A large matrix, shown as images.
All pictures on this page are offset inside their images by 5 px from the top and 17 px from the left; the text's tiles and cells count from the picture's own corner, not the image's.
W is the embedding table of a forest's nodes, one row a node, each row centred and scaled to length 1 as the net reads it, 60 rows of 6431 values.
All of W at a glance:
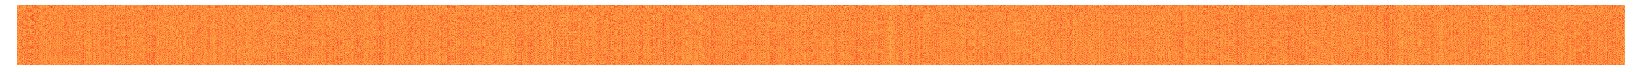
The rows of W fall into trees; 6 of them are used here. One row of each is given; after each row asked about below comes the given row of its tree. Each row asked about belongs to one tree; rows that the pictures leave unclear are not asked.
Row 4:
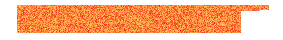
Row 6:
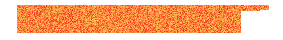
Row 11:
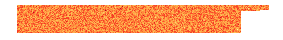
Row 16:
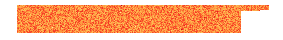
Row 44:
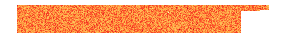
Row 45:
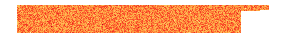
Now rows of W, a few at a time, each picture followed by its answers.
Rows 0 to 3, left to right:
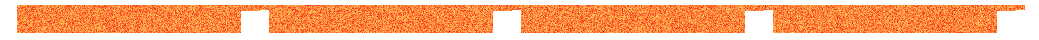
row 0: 45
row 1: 16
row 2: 16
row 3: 4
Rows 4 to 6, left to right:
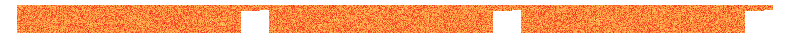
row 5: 6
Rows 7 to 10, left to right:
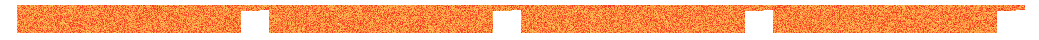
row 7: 45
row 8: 16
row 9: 45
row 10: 11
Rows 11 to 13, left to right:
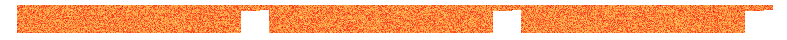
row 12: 6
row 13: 11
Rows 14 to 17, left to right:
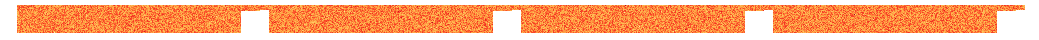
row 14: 11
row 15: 45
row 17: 44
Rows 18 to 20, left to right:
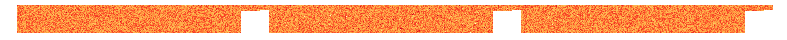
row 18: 44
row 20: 11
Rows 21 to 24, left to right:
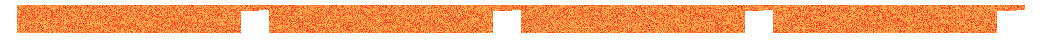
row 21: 4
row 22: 6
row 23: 11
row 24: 16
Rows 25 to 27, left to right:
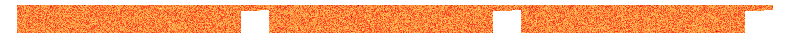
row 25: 44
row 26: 45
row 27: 45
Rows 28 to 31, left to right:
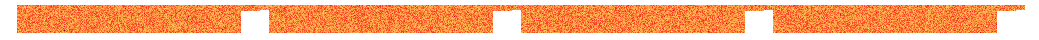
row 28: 44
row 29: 45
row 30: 16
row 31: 6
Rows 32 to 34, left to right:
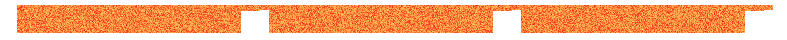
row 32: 11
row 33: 4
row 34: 6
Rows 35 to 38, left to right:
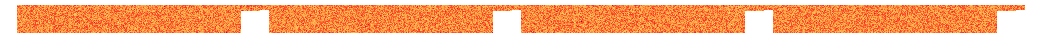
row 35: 16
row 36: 45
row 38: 16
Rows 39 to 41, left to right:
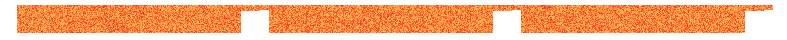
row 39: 45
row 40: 16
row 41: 6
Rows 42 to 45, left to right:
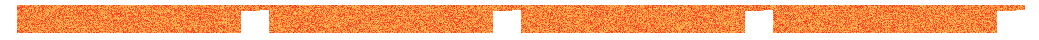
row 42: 11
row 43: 6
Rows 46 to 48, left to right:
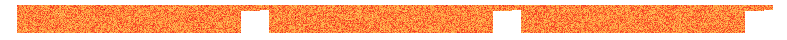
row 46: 44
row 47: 16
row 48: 6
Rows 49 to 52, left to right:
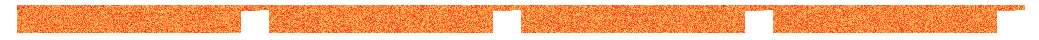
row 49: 11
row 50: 6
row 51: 16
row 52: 6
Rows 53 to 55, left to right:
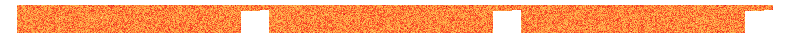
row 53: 16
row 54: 16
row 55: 45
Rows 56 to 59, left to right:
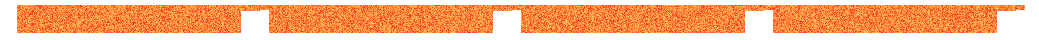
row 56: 6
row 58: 45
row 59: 11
